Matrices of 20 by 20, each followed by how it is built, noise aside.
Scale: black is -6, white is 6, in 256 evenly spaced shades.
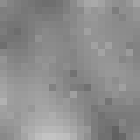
smooth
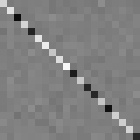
diagonal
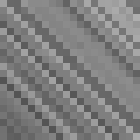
Toeplitz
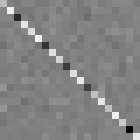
diagonal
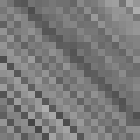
Toeplitz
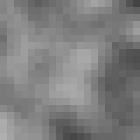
smooth
